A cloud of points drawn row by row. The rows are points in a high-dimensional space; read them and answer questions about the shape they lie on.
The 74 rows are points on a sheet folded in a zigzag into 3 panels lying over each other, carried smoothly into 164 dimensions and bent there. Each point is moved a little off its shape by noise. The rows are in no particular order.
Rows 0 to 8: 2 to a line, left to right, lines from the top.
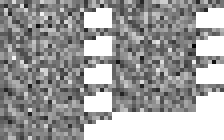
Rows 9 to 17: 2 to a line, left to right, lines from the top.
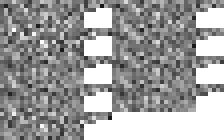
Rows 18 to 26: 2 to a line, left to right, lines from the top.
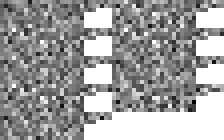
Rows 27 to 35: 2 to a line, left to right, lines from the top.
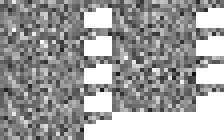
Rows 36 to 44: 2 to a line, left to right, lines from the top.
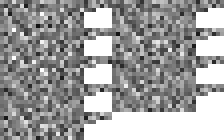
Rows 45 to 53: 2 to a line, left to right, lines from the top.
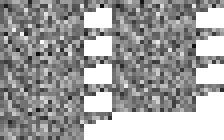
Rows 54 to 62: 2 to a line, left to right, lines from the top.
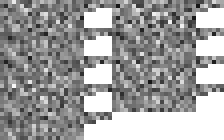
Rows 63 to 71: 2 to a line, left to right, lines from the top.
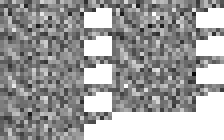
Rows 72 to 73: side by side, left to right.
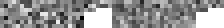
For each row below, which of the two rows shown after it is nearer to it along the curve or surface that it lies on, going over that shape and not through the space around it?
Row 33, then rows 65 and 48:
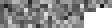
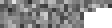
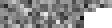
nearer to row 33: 48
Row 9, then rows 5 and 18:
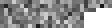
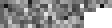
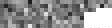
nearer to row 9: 5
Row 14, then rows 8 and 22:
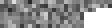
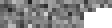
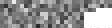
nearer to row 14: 8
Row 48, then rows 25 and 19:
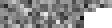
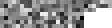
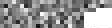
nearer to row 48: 25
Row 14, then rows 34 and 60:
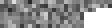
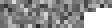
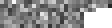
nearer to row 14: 60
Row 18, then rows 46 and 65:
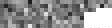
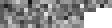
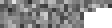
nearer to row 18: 46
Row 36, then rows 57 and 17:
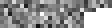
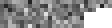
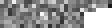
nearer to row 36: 57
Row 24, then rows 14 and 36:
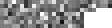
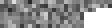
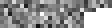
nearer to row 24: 14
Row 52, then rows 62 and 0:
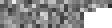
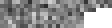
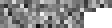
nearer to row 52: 62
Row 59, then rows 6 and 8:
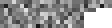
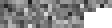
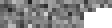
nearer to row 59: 6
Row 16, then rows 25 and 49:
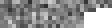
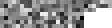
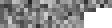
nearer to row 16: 49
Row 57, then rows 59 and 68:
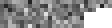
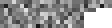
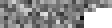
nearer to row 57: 59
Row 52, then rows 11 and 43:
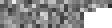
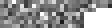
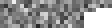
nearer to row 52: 11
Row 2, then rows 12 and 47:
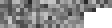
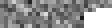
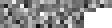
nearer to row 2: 47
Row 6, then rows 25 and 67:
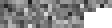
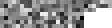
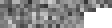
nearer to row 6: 67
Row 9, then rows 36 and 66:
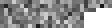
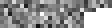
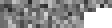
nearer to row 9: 36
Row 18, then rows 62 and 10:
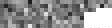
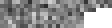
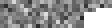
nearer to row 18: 10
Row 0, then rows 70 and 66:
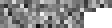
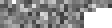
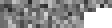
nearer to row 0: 66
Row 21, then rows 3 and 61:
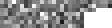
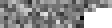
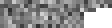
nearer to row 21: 3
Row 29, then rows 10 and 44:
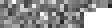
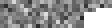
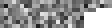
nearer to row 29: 10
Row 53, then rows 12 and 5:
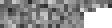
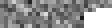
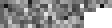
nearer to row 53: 12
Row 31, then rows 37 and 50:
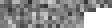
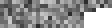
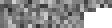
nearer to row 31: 50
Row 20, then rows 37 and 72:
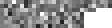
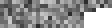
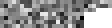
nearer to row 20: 72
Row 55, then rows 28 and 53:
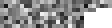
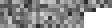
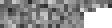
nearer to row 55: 28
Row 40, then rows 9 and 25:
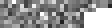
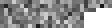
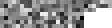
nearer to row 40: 25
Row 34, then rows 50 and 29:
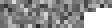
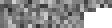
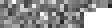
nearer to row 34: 50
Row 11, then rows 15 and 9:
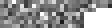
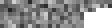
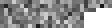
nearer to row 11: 15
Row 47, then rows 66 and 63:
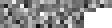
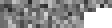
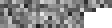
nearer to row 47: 63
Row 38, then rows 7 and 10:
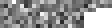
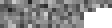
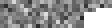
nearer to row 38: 10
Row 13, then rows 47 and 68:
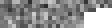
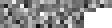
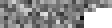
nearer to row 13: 47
